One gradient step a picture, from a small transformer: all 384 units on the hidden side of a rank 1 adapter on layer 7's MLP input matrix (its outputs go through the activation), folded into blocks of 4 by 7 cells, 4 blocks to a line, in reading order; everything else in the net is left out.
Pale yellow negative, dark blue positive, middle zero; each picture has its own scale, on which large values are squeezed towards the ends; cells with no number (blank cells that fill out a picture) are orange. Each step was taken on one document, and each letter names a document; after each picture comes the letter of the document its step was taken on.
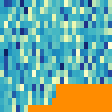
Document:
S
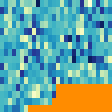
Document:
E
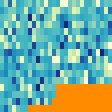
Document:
S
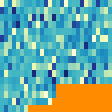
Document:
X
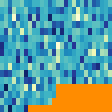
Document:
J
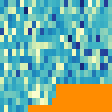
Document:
E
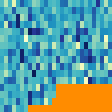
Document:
S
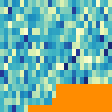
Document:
E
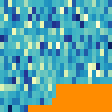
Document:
J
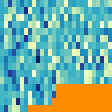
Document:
S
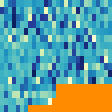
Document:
X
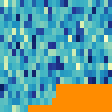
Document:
S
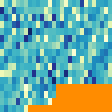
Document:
X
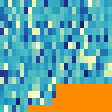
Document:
E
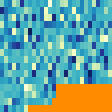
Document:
X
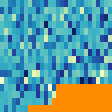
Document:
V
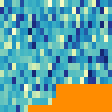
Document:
X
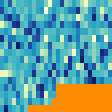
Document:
X
